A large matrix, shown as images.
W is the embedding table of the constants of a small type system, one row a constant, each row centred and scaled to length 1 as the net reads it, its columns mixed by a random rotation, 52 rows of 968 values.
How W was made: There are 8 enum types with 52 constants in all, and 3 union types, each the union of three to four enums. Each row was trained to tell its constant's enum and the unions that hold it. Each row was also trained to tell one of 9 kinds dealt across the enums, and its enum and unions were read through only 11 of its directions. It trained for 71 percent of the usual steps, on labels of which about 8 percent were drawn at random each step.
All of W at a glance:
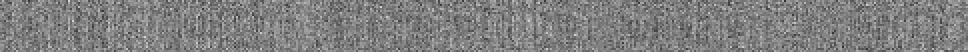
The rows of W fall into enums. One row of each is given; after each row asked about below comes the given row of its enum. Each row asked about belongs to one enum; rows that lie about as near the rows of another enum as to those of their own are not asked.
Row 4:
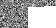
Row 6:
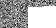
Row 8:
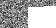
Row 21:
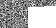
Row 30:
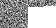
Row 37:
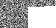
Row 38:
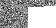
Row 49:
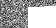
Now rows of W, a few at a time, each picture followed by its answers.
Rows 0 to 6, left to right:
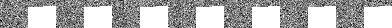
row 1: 37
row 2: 21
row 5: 6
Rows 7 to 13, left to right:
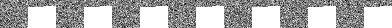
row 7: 30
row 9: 8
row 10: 6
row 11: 38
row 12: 4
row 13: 6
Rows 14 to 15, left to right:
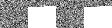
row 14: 49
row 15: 21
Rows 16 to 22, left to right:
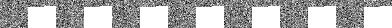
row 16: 38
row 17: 21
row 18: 21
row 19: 38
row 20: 30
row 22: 8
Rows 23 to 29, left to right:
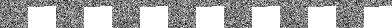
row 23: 37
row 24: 21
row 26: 37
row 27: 8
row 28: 37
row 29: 8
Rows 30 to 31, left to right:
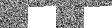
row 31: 37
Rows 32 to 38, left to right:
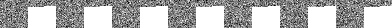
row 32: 8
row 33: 4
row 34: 4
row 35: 49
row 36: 37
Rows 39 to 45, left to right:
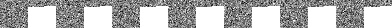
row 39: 8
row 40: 6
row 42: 21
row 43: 38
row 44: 49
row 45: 38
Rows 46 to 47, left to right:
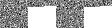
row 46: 38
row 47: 21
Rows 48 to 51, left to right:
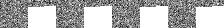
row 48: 6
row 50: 4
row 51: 38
